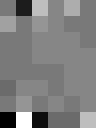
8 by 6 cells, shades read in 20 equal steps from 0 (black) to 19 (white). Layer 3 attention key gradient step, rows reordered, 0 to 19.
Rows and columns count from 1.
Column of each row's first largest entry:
3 1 3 3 5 2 2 2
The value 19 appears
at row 8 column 2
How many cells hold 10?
17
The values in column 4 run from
8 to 10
